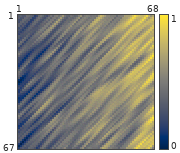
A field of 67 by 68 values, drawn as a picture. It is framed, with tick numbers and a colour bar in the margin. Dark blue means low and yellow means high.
The field climbs toward the right. There are no lone odd cells. On average the colour sits 50% of the way up the scale. The histogram is bell-shaped. No row or column stands out. The grain runs diagonally up to the right.
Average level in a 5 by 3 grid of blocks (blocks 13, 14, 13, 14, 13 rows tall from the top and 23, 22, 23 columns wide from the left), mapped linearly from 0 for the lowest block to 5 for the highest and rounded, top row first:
135 / 025 / 025 / 134 / 024
